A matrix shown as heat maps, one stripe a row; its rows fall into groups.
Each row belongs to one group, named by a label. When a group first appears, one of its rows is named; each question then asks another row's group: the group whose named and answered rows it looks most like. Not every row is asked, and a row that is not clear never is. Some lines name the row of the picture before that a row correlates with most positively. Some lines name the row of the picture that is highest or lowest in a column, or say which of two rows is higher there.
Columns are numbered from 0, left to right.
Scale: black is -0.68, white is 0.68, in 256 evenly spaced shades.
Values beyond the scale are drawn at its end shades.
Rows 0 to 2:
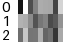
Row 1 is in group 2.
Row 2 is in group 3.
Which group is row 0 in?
3
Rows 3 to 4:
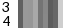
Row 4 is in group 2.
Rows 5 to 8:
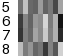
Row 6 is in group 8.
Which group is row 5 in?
3
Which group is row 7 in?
8
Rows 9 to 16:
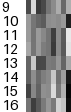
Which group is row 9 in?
3
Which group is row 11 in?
2
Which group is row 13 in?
3
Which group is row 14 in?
8
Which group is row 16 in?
8
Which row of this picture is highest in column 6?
16
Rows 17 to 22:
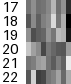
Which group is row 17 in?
8
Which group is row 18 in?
8
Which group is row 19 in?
8
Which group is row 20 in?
2
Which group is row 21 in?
2
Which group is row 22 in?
3
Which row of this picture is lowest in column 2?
22
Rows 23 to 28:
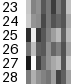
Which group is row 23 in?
2
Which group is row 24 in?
2
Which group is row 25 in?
3
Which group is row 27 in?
3
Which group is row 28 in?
2
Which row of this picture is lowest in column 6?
28
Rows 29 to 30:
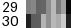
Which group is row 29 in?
8
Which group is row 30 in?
8
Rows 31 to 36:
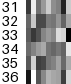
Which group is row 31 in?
3
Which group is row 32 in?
3
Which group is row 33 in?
8
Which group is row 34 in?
2
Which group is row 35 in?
3
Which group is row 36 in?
3
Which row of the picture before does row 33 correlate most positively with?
30
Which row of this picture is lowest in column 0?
36
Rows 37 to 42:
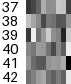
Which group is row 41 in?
8
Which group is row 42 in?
2
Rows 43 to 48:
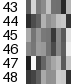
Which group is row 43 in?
3
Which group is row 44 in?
8
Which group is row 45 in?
2
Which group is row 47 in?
3
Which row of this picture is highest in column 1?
47
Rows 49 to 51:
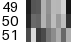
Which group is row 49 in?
8
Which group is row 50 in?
8
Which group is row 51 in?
3
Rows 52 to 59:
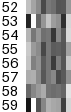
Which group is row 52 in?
2
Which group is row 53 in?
3
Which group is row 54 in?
2
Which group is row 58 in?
2
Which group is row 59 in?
3
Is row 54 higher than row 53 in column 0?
Yes
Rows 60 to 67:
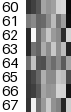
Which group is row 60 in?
8
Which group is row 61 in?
8
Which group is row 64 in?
3
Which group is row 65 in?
8
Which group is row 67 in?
3
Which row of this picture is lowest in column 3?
64
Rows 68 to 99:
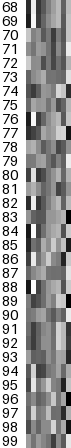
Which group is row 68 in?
3
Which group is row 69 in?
3
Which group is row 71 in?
2
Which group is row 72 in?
2
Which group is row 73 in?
2
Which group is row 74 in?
8
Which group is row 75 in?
2
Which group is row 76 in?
3
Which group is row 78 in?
2
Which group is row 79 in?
2
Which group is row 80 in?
3
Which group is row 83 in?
8
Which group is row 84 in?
3
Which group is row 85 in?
8
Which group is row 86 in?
3
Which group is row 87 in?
2
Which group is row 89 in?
8
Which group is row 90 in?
2
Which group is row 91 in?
8
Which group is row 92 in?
8
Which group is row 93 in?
8
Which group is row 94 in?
3
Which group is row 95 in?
3
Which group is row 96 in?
8
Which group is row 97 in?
3
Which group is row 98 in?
8
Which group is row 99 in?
2
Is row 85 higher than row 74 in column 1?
Yes
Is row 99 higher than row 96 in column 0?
Yes
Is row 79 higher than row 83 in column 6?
No
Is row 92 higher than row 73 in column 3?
No
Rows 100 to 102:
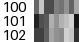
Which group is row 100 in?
3
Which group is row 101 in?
8
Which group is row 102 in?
8
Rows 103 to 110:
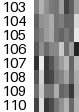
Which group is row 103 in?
2
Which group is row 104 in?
2
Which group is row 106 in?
8
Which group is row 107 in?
3
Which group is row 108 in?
3
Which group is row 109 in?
3
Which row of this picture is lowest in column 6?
103
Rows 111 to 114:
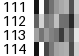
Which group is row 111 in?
3
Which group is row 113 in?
2
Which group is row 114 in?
3
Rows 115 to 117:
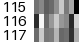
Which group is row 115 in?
8
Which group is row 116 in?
3
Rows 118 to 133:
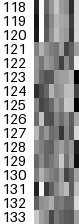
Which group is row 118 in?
3
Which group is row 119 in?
3
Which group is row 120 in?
3
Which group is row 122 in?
2
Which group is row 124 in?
8
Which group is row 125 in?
8
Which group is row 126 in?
3
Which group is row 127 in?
2
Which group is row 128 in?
8
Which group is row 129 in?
8
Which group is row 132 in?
2
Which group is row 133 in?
2
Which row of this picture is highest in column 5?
129
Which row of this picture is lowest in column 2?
131
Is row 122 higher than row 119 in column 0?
Yes
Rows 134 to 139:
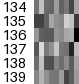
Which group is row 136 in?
8
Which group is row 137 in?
3
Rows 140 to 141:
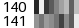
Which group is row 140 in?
3
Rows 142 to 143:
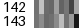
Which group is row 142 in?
3
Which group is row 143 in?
8
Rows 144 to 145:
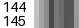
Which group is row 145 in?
2
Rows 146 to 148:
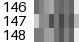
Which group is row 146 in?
2
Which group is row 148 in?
2
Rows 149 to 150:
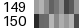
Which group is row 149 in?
2
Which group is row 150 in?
8
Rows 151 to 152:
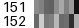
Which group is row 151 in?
8
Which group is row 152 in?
3
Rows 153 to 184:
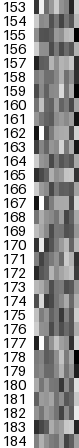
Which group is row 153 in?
3
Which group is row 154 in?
2
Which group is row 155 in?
8
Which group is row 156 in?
2
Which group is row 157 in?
8
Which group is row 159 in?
8
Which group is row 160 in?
3
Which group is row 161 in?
8
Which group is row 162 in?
3
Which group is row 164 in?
2
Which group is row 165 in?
8
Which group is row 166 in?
2
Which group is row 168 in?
2
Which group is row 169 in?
2
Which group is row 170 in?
3
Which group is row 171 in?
8
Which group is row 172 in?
8
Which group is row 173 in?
2
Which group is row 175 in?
2
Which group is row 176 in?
2
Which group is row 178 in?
8
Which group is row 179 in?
8
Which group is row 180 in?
2
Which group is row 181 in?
2
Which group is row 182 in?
2
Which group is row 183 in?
8
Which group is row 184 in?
2
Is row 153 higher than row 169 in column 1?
Yes
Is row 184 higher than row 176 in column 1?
Yes
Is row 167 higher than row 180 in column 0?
No
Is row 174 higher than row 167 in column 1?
No
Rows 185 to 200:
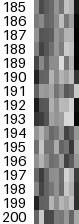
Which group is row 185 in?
8
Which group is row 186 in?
8
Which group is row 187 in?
8
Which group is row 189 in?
8
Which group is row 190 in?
8
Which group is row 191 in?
2
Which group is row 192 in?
8
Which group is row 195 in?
3
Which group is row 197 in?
8
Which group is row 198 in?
8
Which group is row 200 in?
3
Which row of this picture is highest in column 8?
191
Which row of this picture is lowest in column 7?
195
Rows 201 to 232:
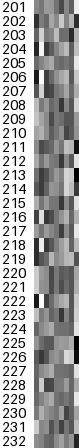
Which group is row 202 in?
8
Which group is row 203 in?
3
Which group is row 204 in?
3
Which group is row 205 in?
2
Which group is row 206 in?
3
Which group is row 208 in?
2
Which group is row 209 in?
2
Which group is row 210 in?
2
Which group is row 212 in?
2
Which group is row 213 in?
8
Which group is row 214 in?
8
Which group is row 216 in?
3
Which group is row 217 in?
2
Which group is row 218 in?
3
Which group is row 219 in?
8
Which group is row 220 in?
2
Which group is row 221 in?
2
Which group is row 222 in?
3
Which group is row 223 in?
2
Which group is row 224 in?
2
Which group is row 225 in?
8
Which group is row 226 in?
8
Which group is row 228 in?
3
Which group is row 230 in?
2
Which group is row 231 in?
2
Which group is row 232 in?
8
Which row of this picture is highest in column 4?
203
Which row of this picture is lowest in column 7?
203
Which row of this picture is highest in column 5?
202
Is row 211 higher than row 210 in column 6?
Yes
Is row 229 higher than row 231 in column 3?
Yes
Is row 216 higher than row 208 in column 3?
No
